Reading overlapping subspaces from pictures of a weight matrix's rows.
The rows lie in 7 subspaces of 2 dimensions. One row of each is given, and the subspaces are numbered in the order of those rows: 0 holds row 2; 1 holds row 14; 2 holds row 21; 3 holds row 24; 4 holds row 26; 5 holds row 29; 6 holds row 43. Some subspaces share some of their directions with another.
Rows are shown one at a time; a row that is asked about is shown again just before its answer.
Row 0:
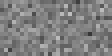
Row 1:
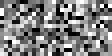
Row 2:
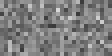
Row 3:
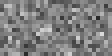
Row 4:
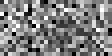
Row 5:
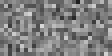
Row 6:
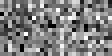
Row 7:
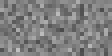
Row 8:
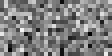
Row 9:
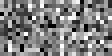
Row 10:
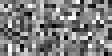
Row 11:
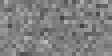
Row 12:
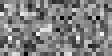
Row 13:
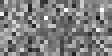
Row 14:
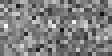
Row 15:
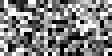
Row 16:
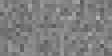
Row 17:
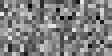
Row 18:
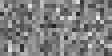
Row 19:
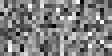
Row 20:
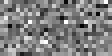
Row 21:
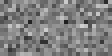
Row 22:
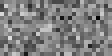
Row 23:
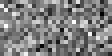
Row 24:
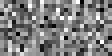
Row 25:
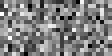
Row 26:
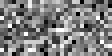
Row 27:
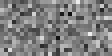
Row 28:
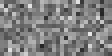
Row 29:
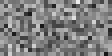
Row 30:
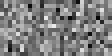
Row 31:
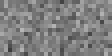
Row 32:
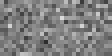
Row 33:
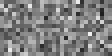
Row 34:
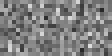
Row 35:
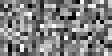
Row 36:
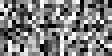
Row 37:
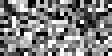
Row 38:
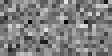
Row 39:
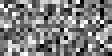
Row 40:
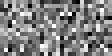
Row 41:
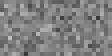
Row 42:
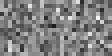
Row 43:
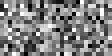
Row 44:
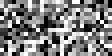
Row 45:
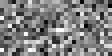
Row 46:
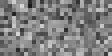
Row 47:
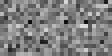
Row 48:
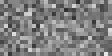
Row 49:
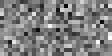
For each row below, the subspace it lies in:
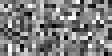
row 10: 5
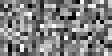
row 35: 5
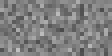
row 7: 4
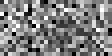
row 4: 5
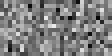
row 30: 4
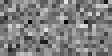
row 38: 2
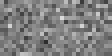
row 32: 2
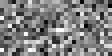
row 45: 4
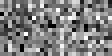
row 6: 1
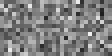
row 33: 1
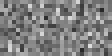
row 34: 4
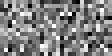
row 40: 0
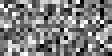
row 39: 1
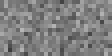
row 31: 3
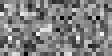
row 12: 6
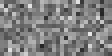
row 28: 1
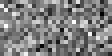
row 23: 1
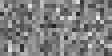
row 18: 5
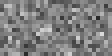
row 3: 6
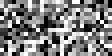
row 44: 4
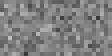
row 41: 6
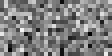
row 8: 3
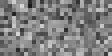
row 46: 3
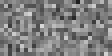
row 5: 5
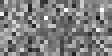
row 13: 5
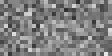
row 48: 5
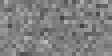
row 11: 2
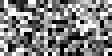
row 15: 3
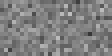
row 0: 0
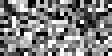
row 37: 3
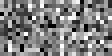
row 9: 1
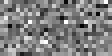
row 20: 2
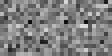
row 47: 2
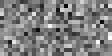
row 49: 0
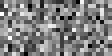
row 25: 6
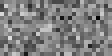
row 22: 6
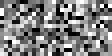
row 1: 0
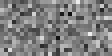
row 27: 0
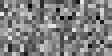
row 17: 6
